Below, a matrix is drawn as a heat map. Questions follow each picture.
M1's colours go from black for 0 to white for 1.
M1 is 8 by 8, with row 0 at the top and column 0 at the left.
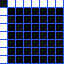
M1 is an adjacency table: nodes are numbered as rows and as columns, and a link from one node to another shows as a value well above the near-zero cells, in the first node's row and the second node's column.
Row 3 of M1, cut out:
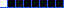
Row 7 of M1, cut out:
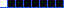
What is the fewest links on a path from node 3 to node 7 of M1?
2
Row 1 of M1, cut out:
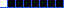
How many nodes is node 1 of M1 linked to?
1
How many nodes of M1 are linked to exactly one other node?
7
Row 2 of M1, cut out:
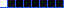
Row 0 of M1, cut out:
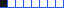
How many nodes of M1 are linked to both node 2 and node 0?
0
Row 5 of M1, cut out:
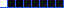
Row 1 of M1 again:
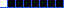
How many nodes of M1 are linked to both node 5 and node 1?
1
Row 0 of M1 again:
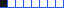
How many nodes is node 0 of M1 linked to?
7
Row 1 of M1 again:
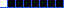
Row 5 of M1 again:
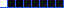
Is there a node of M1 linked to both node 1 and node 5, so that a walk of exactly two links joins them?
yes
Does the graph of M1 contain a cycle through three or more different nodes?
no
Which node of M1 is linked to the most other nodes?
node 0
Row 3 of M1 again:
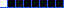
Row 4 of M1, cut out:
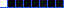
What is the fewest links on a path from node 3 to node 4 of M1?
2
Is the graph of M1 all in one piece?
yes
